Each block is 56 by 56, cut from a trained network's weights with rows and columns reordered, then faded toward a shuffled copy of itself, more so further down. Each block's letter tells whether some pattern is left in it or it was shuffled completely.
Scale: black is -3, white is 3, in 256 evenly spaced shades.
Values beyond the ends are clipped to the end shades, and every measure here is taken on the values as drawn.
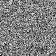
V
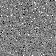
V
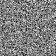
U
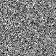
U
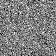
V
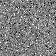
V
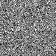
U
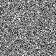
V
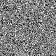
V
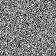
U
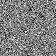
V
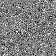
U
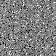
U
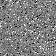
V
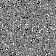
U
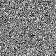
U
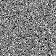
V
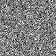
V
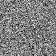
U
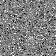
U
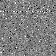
U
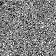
U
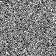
U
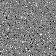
V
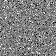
V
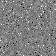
V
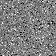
V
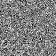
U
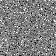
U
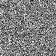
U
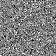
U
